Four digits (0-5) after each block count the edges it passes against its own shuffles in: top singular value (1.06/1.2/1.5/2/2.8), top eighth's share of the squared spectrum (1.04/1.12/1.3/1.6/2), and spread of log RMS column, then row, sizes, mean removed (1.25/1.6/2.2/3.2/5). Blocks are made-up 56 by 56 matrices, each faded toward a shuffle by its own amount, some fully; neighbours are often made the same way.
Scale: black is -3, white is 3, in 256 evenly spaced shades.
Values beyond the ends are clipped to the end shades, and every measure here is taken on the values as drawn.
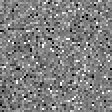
0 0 0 0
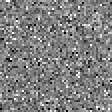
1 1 0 0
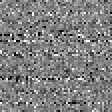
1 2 0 3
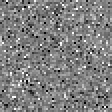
0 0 0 0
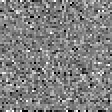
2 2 0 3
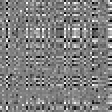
5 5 4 4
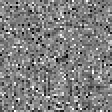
3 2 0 0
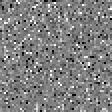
1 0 0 0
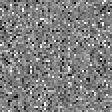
3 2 1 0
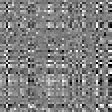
5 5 4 3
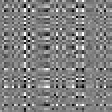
5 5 4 4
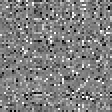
4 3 1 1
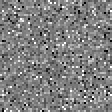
1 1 0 0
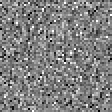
3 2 0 0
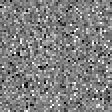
1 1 0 0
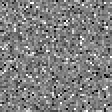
0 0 0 0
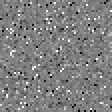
1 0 0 0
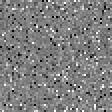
0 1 0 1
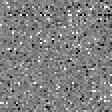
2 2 0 1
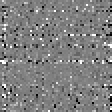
2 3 2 3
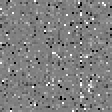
2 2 1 1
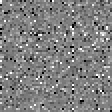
2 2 1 2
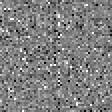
2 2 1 0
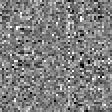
3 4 2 1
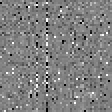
4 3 2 1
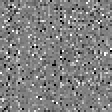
3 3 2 1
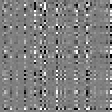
5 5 4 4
